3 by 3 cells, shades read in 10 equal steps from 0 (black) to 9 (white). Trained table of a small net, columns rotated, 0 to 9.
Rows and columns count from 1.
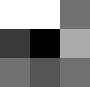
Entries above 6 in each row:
2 0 0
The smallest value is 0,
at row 2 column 2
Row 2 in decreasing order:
6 2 0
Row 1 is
9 9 4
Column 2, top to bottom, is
9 0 3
